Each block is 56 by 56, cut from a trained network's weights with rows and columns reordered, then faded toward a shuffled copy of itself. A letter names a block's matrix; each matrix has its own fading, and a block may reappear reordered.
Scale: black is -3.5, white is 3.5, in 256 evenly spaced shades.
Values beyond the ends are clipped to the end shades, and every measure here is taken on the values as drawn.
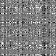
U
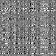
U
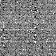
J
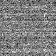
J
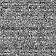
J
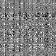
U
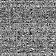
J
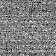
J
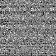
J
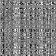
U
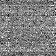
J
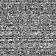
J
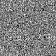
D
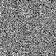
D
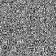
D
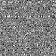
D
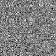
D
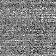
J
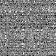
J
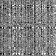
U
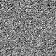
D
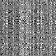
U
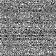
J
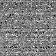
J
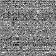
J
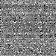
J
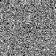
D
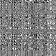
U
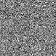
D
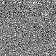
D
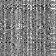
U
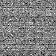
J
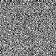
D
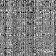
U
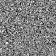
D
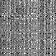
U
